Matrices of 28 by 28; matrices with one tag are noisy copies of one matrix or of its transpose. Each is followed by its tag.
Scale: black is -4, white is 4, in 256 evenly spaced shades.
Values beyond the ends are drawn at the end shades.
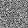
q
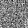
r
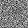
q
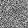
q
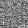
r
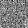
r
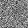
q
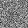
q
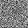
q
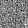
r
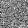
r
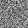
q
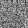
r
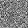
q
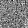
r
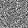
q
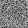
q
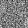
r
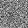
q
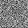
q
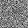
q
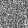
r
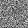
q
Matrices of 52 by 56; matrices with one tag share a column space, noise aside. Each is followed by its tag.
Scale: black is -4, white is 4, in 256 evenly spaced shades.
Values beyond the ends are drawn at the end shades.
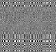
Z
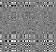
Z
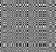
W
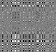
Z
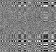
Z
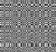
W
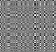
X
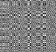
X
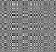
X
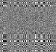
Z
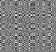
X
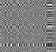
W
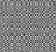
X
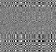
Z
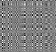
X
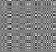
X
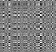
X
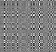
X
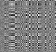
X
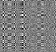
X
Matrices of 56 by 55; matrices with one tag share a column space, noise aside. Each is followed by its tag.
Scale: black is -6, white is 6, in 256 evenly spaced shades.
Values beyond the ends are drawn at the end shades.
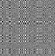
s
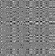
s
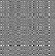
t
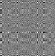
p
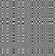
s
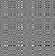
t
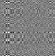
p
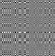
p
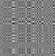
s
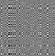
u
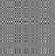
s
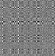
s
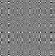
p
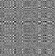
s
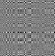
p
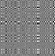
s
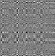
p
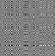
t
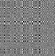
s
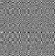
p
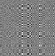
u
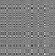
u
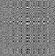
s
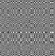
p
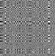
s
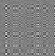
u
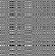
t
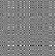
t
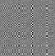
u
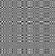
s
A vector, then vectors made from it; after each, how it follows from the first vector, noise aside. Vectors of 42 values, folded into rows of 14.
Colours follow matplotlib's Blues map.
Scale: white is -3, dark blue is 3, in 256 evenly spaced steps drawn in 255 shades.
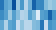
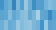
shrunk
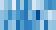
negated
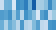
sign-scrambled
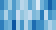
wrapped around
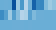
partly zeroed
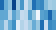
copied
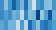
sign-scrambled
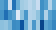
reversed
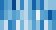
copied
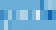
partly zeroed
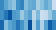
wrapped around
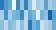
sign-scrambled
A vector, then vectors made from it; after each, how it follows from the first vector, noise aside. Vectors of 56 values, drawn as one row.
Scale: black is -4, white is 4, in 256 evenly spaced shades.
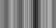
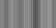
shrunk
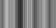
reversed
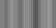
shrunk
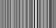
sign-scrambled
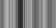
reversed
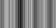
reversed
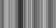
reversed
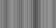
shrunk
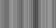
shrunk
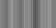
shrunk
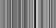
sign-scrambled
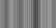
shrunk
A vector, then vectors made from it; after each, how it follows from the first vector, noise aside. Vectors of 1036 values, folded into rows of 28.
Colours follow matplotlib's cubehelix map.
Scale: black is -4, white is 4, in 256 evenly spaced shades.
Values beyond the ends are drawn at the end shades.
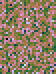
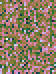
negated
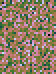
reversed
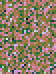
negated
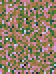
negated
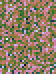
negated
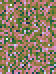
negated
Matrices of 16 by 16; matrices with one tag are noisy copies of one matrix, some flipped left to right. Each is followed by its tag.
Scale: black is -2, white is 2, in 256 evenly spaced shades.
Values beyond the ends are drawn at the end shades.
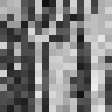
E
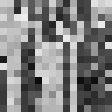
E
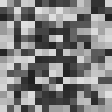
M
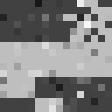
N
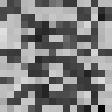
M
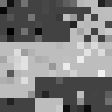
N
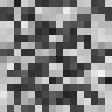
M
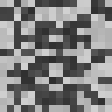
M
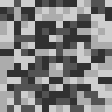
M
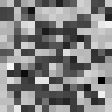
M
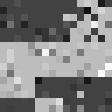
N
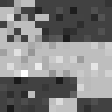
N
